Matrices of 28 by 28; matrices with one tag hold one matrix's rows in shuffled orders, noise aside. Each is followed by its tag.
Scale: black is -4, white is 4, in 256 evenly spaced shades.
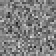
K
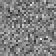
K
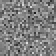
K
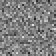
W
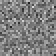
W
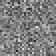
K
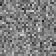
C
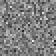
W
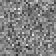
K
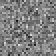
K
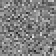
K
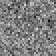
K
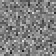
W
